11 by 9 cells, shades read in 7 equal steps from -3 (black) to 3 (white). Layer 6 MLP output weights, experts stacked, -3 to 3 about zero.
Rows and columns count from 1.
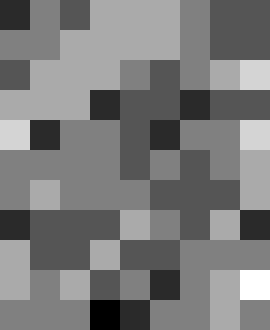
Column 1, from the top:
-2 0 -1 1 2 0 0 -2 1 1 0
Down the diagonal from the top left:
-2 0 1 -2 -1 0 -1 1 0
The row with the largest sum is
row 3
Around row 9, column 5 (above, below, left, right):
1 0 1 -1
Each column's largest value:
2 1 1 1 1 1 0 1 3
